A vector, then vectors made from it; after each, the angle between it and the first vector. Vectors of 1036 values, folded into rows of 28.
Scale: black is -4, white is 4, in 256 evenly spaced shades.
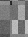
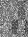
partly opposed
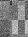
nearly parallel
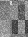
nearly opposite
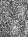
partly aligned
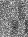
partly opposed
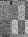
nearly parallel
